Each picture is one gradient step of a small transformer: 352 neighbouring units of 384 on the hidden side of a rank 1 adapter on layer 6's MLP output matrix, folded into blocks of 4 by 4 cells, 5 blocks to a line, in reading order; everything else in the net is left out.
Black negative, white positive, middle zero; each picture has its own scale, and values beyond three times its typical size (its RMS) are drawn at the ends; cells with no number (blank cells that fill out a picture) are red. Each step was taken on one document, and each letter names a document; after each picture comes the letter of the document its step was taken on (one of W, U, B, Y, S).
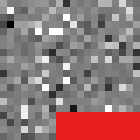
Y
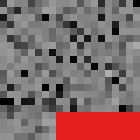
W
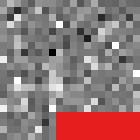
W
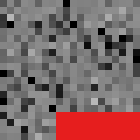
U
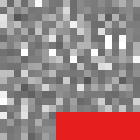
U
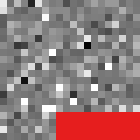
U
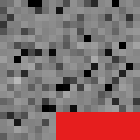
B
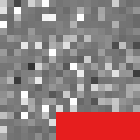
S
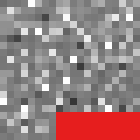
U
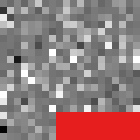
U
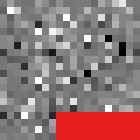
Y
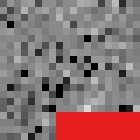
W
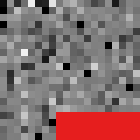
B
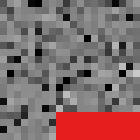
B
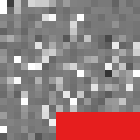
S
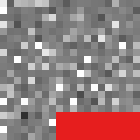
S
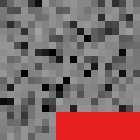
W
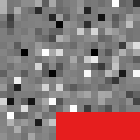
W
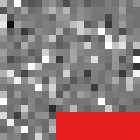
Y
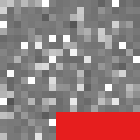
S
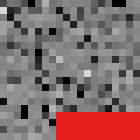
B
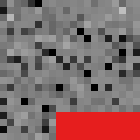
U
